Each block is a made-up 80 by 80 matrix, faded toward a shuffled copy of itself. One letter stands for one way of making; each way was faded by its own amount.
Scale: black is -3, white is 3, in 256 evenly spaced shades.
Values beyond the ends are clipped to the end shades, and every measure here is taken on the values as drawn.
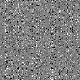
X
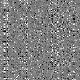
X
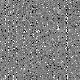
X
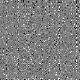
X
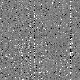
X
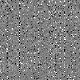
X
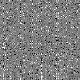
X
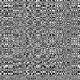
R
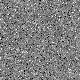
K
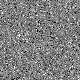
K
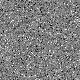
K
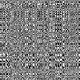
R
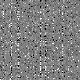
X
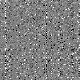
X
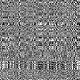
R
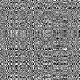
R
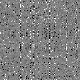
X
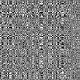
R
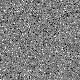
K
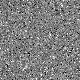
K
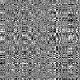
R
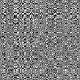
R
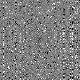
X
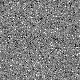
K
